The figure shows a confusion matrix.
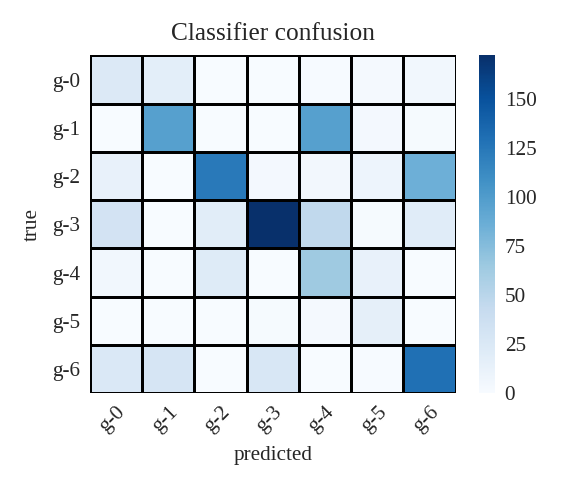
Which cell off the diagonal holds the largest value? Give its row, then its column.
g-1, g-4
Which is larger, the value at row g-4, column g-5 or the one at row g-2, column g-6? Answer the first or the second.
the second
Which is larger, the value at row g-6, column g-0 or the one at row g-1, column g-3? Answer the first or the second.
the first
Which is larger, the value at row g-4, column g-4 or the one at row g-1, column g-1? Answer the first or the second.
the second
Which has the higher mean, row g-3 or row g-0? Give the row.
g-3
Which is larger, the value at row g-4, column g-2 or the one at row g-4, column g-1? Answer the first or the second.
the first
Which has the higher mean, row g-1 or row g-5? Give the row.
g-1
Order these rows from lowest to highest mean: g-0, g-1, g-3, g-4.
g-0, g-4, g-1, g-3
